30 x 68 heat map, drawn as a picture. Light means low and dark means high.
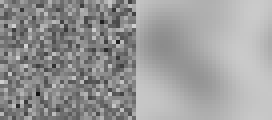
It is made of 1 by 2 panels. Panel 1,1: middling, fine-grained, strong in contrast. Panel 1,2: low, smooth.
